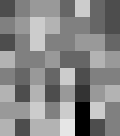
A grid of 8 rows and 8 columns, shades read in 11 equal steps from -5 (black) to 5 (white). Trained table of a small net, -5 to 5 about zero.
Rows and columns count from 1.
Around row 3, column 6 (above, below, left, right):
0 -1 0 1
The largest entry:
4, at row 8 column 5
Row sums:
-1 3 2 4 0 1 6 1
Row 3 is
-2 0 3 0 0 1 1 -1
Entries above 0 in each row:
3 3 3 4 2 5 5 4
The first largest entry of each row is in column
6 3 3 1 5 1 3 5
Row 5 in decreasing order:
3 1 0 0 0 -1 -1 -2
